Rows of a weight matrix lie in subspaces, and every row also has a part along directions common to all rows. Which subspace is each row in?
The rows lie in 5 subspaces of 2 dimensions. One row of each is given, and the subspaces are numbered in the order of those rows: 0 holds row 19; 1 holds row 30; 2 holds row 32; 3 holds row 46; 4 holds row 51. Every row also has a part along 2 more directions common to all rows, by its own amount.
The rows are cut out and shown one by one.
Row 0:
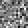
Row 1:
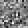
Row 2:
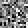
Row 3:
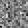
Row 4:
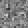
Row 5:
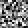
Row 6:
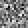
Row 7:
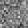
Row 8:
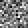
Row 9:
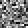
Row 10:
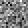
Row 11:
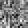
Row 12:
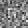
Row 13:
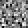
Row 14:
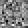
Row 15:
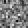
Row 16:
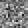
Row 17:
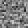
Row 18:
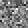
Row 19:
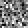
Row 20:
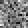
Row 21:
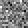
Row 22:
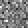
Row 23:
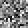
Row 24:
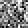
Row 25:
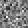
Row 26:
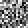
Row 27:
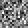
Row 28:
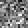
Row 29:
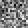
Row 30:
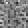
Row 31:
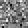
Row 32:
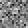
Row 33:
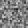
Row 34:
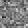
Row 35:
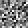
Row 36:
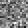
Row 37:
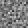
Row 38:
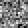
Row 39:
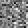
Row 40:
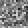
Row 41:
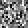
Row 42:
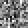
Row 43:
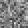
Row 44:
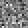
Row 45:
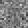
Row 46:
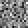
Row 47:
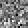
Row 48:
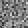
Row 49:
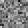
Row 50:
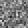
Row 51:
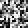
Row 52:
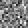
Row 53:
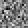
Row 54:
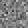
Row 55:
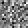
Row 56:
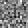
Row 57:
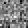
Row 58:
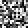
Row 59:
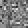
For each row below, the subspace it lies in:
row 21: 0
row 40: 3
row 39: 4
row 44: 0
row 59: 2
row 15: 4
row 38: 0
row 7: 2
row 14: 0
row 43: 3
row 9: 2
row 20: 1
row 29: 1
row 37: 3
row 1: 3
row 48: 3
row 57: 4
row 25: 0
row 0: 2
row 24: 3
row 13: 0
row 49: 1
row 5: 0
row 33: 2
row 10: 0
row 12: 1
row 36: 4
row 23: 4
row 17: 2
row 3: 1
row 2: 4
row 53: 0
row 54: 3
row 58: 2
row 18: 2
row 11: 4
